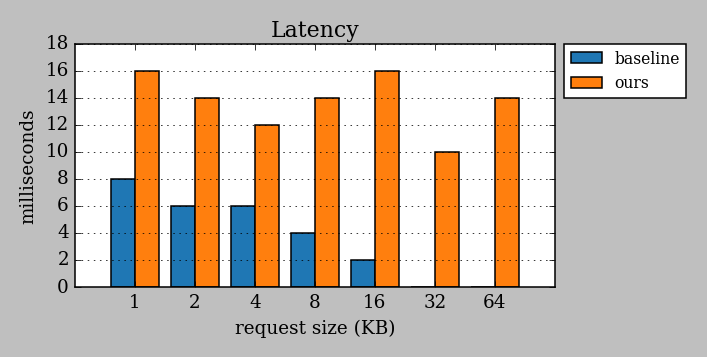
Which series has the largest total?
ours
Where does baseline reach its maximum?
1
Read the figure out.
Title: Latency
x-axis: request size (KB), ticks 1 2 4 8 16 32 64
y-axis: milliseconds, ticks 0 2 4 6 8 10 12 14 16 18
Legend: baseline, ours
Values:
baseline: 8 6 6 4 2 0 0
ours: 16 14 12 14 16 10 14
